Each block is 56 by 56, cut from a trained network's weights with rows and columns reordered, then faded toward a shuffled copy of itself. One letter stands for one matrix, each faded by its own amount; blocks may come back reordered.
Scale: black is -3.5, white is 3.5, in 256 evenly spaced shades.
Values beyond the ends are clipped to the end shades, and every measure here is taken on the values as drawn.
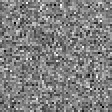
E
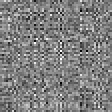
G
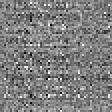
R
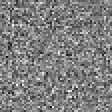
E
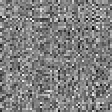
G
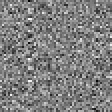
G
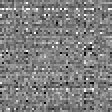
R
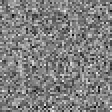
E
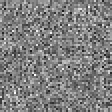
E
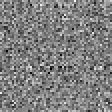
E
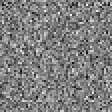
E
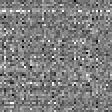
R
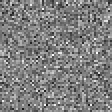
E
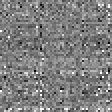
R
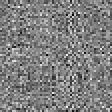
G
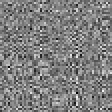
G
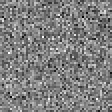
E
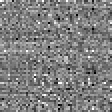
R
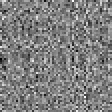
G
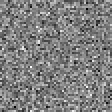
E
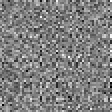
G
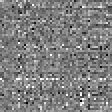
R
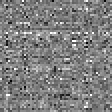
R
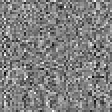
G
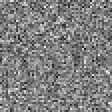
E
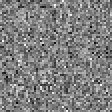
E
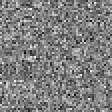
E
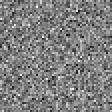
E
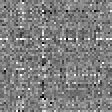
R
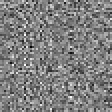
G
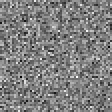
E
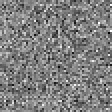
E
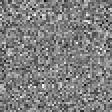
E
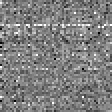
R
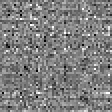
R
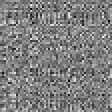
G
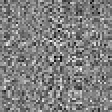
G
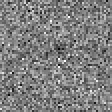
E
